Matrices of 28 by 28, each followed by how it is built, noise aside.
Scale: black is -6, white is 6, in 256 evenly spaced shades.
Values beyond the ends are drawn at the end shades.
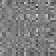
low rank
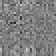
low rank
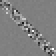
banded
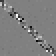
banded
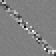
banded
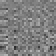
low rank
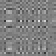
low rank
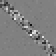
banded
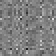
low rank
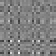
low rank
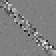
banded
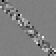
banded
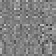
low rank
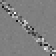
banded
